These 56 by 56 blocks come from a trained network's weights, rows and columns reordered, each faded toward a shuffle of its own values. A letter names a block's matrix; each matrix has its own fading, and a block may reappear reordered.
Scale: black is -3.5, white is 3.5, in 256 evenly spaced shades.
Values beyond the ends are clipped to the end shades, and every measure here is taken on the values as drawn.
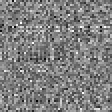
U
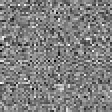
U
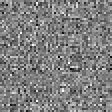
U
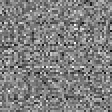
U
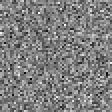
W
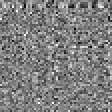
U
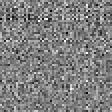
U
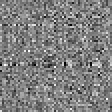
U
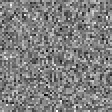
W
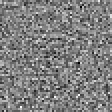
W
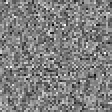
W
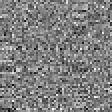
U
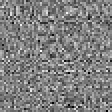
U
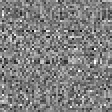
U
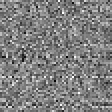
U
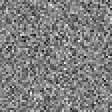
W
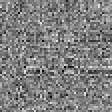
U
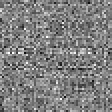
U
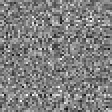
U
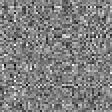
U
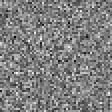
W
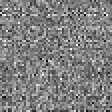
U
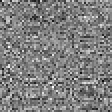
U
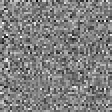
U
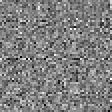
U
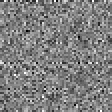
U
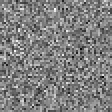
W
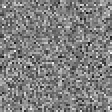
W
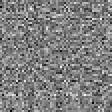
U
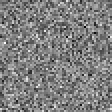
W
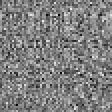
U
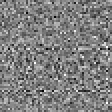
U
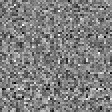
U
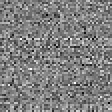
U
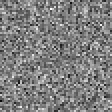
W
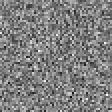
W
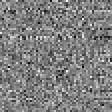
U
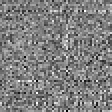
U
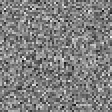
W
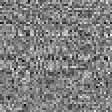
U
